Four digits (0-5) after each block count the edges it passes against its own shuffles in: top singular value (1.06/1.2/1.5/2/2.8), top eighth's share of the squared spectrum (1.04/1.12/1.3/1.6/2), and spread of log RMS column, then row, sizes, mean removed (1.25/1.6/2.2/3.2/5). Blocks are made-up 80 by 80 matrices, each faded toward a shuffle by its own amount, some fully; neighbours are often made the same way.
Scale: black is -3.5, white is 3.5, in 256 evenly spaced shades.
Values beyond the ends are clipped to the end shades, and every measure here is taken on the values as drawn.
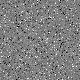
0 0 0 0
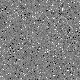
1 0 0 0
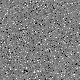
0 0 0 0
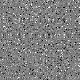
4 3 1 1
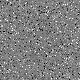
0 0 0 0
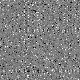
3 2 1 1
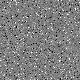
1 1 0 0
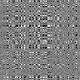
5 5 4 4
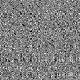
4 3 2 2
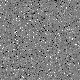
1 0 0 0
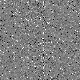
3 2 1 0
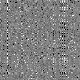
4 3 2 1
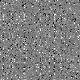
4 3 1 1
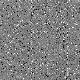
3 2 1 0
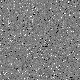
1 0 0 0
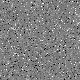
0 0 0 0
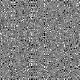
4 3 3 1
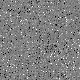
2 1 0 0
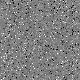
2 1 1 0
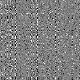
4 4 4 2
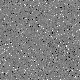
0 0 0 0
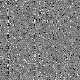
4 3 2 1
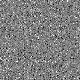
3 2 0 1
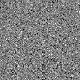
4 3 1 1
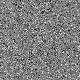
2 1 0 0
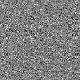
4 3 2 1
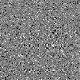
4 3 1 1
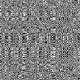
5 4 3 3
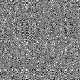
4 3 2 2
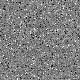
2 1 0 0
